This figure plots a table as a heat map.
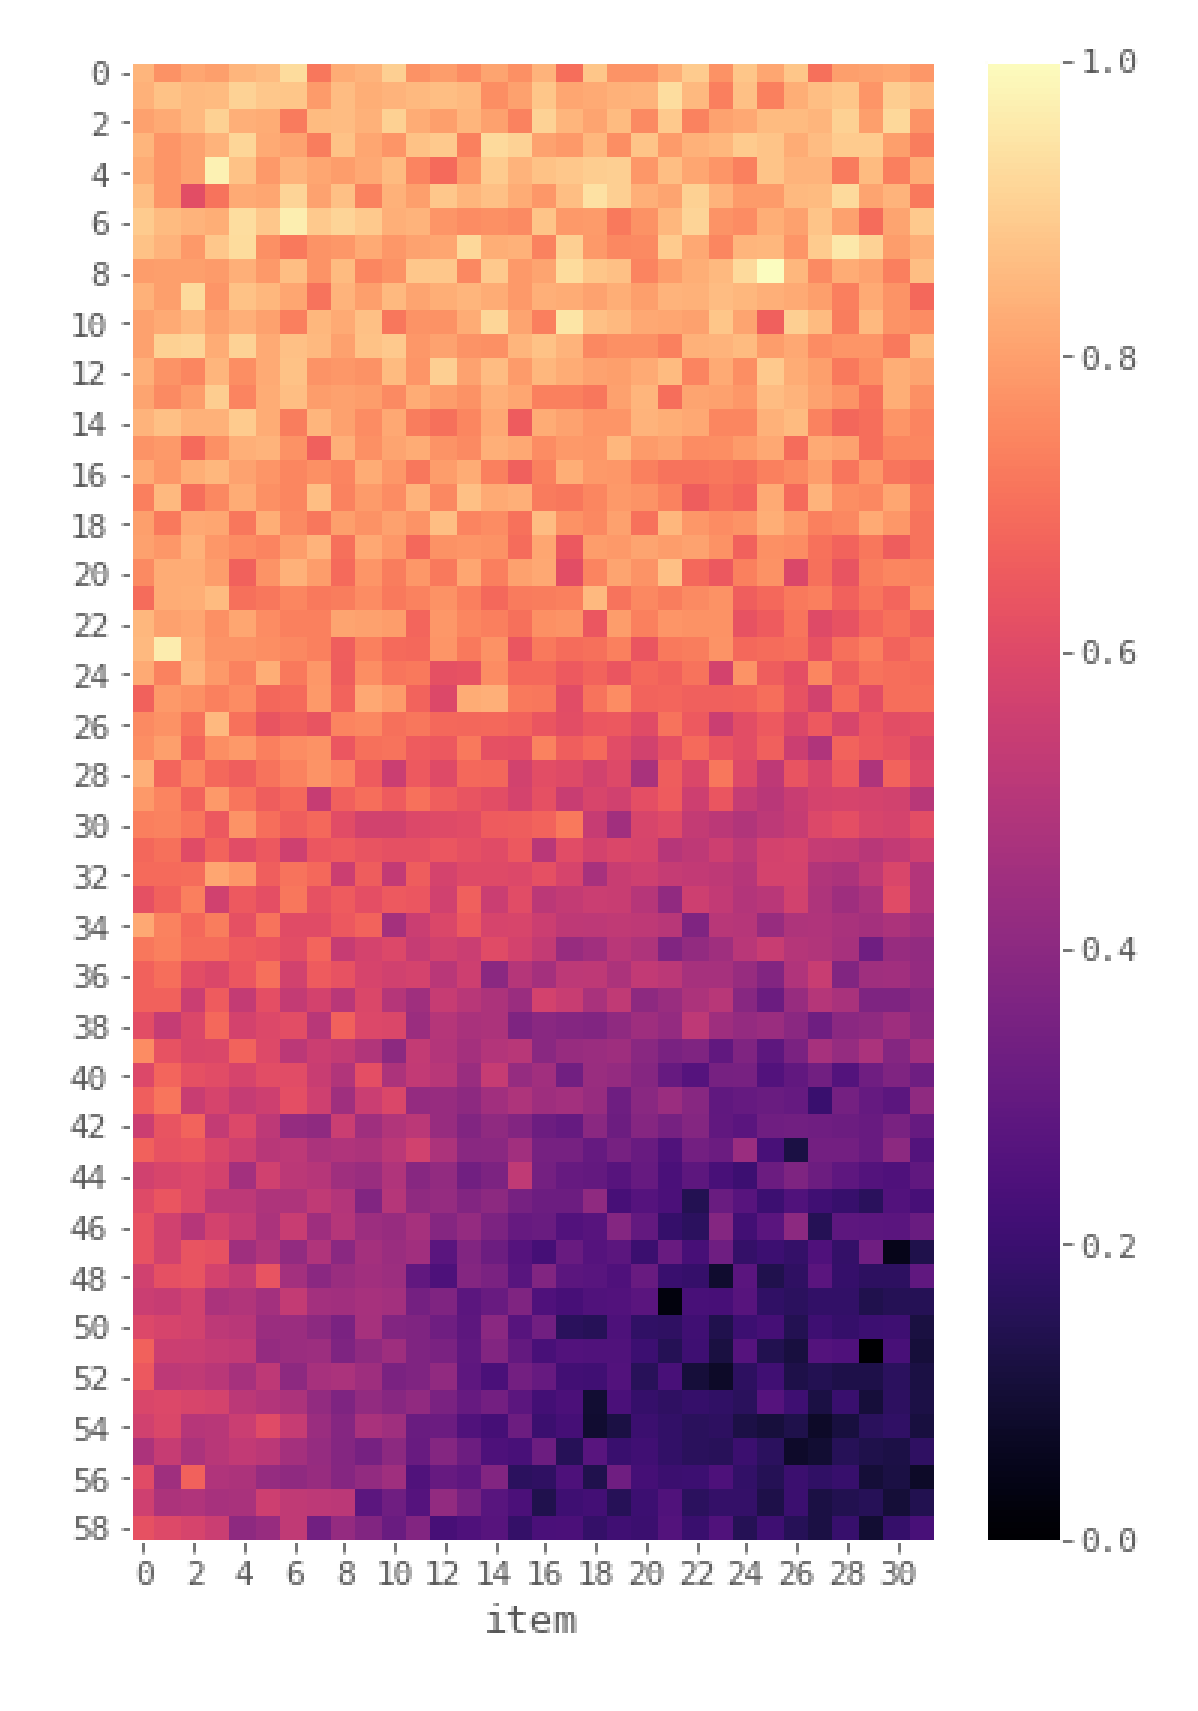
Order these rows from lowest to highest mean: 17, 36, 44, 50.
50, 44, 36, 17
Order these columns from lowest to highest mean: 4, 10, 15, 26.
26, 15, 10, 4
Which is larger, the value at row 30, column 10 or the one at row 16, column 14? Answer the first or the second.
the second
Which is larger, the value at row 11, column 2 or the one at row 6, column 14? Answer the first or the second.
the first
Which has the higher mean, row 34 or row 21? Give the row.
21
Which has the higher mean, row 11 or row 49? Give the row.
11
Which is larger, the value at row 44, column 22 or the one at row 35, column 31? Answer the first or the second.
the second
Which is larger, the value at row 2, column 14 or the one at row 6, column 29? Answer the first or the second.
the first
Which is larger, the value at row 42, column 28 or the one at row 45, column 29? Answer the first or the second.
the first
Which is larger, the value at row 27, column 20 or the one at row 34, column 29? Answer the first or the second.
the first
